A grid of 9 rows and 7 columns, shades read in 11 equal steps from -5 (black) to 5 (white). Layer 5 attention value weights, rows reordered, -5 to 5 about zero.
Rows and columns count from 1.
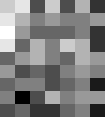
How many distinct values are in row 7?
4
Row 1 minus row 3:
-2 3 -1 4 -1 2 0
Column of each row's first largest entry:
2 1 1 1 3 1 2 4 6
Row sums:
5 8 0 7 4 -3 -8 -3 -14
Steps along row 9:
up down same up up down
